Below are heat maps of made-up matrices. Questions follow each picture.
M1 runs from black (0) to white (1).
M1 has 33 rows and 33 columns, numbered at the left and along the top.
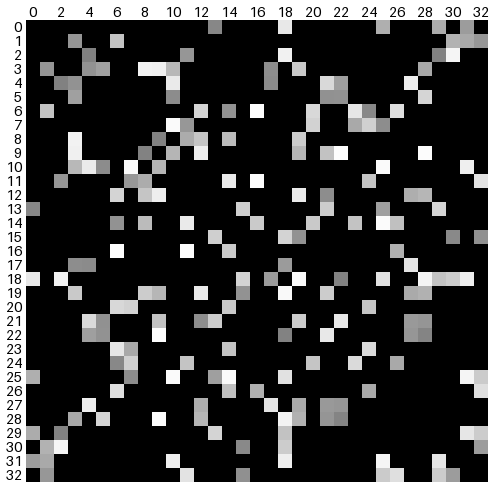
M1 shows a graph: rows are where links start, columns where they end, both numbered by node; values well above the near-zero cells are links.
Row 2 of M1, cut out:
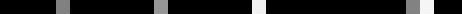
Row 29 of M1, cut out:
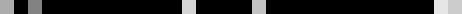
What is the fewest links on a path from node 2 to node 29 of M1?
1
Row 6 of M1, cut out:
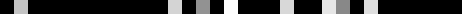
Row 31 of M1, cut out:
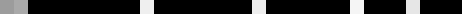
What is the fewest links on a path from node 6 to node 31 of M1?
2
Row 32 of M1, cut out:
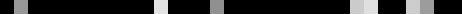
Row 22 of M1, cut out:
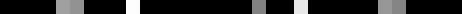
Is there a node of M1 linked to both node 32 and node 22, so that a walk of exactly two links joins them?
no
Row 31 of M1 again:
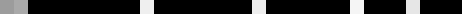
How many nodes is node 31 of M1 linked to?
6
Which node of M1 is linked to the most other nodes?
node 18
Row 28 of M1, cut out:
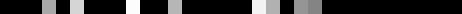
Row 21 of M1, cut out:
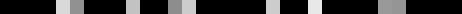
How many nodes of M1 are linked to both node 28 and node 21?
5
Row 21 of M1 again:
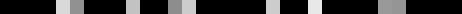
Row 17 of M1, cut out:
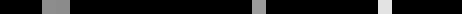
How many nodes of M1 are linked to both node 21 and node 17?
2
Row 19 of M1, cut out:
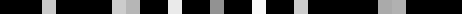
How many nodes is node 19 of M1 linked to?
9
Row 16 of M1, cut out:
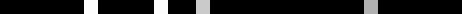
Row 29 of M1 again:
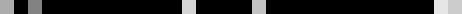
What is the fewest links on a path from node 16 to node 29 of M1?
3
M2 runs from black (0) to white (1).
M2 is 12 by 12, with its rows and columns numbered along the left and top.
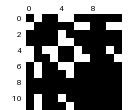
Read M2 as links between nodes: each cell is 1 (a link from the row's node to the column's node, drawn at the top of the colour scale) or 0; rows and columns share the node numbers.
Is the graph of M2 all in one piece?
no
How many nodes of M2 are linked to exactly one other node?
1
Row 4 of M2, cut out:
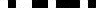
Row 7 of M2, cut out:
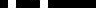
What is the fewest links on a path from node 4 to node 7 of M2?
3
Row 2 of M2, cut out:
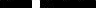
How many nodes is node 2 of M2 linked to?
1
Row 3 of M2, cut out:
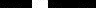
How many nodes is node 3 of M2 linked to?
2
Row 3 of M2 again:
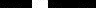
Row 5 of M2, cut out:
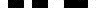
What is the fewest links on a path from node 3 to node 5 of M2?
1
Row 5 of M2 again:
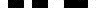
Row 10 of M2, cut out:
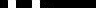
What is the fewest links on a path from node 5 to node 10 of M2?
3
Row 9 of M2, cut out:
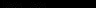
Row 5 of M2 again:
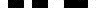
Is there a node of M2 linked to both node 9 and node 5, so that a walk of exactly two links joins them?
no
